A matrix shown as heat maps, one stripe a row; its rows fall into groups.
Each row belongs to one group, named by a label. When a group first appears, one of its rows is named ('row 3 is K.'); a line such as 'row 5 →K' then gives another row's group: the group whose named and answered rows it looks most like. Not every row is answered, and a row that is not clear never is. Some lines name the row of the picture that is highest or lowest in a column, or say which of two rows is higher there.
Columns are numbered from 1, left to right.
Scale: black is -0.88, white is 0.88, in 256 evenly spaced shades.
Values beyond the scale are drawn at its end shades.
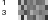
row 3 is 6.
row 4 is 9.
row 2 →9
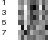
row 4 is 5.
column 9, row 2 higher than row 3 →No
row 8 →9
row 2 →5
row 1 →5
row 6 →9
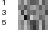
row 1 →5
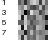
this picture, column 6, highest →1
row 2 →5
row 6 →9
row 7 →6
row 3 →6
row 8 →9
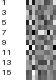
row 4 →5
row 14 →6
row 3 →9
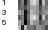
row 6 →9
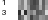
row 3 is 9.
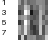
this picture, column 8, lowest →8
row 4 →5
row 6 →5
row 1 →9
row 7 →5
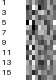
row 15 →6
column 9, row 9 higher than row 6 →No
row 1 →5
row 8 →9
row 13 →5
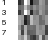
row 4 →6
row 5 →6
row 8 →5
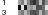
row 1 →5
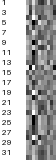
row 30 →5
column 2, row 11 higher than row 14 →Yes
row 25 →6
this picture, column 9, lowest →21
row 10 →5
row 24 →6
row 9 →6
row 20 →6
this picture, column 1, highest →14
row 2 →9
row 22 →5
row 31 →5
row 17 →6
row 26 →6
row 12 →6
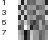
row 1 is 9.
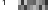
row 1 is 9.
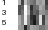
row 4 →5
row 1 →9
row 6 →6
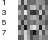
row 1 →9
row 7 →5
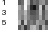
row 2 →5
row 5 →9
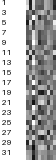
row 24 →6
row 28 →5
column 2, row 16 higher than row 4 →Yes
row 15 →5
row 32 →6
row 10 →9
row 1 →9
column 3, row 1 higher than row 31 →Yes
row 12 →9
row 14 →9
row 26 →9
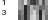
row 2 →6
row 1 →5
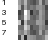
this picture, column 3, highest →3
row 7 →5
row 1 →5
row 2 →9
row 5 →9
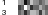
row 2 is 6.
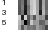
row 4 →9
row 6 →9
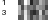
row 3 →5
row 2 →9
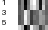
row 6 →6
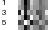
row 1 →6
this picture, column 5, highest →4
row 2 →6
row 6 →6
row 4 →6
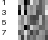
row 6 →6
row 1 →6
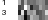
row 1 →9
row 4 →6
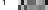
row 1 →9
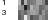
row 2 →6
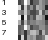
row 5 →9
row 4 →9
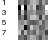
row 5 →5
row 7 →9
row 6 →6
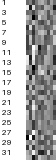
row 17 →5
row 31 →5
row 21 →9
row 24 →9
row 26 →6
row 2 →9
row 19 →5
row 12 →9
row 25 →6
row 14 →6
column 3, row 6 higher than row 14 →Yes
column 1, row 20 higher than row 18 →Yes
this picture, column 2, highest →28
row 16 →9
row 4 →6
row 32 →6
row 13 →9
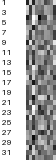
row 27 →5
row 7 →9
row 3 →9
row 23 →5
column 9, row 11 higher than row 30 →Yes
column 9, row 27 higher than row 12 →No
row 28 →6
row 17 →6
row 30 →9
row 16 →9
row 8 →9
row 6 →6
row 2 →9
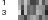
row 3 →9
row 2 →9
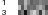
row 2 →9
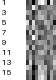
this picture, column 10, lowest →5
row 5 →9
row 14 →6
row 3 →6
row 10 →9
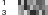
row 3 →5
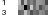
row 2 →6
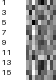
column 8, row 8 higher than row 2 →Yes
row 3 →9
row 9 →5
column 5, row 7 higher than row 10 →No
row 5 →6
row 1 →5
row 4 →5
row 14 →5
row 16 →9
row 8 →9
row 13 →5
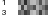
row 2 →9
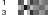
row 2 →6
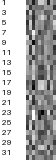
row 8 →9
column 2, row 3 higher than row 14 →Yes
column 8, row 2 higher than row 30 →Yes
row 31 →5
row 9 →6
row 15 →5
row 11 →9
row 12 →6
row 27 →5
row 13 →9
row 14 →5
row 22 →9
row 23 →5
